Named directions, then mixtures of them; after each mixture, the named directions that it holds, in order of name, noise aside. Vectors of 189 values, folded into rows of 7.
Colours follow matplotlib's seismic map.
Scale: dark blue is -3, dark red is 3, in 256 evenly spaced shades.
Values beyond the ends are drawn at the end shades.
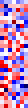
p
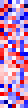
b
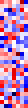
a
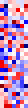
b, p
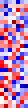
p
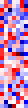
a, b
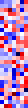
a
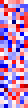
p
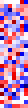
a, p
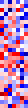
b, p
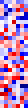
b, p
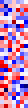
p
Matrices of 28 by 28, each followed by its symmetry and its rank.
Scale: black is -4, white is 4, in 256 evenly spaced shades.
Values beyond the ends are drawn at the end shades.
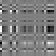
neither, rank one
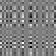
neither, rank one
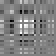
symmetric, rank one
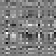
neither, rank two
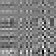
neither, rank two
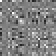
symmetric, rank three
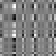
neither, rank one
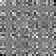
symmetric, rank three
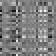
neither, rank two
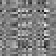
neither, rank two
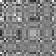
symmetric, rank three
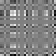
symmetric, rank one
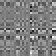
neither, rank two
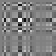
symmetric, rank one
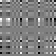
neither, rank one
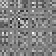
symmetric, rank three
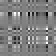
neither, rank one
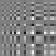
symmetric, rank one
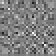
symmetric, rank three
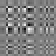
symmetric, rank one
